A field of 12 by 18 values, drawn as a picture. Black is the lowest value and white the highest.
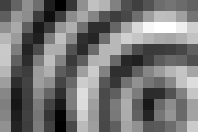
Rings: centred on the bottom right. Ninth with the lowest average: bottom left. Ninth with the highest average: top right.
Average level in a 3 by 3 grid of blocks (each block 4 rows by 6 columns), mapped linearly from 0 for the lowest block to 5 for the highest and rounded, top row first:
125 | 322 | 032
